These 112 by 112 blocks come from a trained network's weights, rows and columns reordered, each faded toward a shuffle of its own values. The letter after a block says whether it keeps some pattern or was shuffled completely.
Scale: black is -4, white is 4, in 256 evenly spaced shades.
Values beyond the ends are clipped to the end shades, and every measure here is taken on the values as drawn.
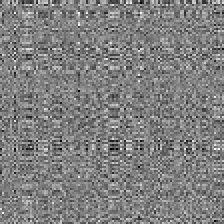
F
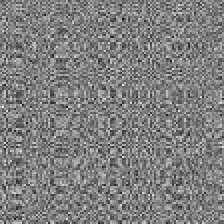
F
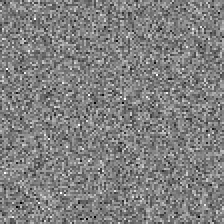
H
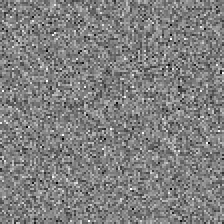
H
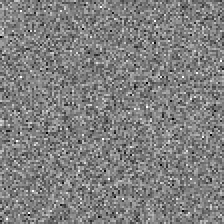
H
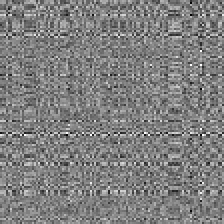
F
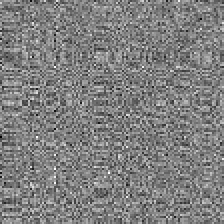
F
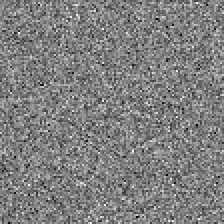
H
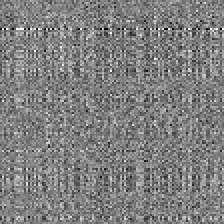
F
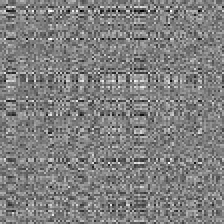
F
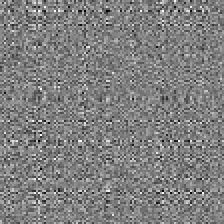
F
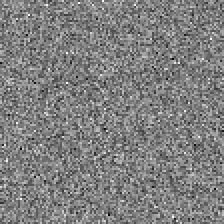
H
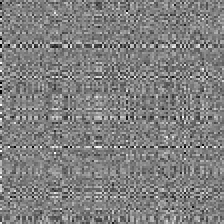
F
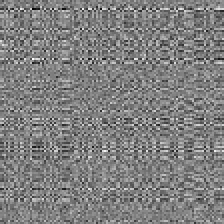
F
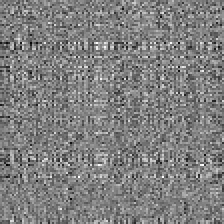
F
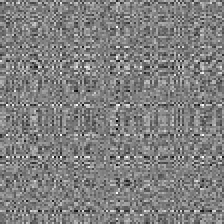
F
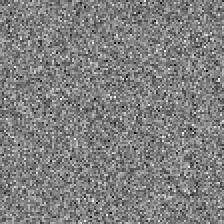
H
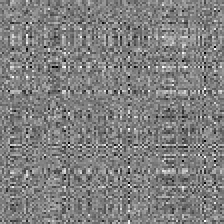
F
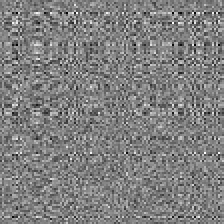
F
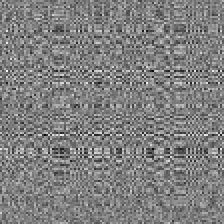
F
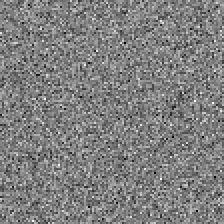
H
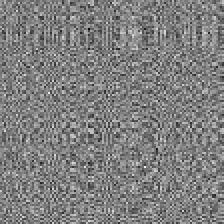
F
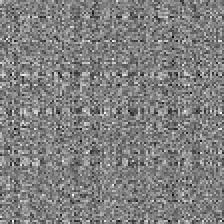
F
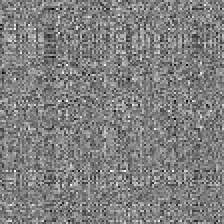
F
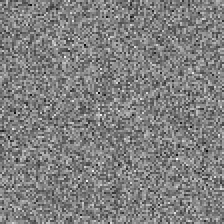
H
